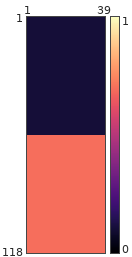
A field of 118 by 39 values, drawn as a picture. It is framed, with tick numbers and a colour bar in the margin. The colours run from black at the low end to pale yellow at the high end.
The table splits into 2 rows of 1 panel. Panel 1,1: very low, flat. Panel 2,1: high, flat.
